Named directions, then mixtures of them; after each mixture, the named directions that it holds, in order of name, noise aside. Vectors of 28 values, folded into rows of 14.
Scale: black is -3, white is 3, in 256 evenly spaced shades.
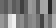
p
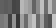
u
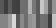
p, u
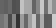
u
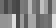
p, u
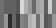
p, u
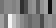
p, u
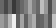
p, u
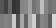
p, u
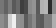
p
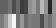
p
